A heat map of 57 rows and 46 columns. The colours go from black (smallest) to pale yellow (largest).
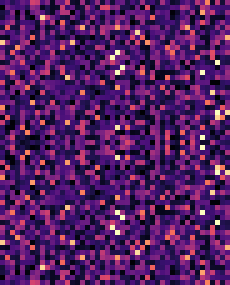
The values are skewed, with a long tail toward high values. It is mirror symmetric from top to bottom. There is no seam. The grain is fine, like static. No single row or column stands out from its neighbours.
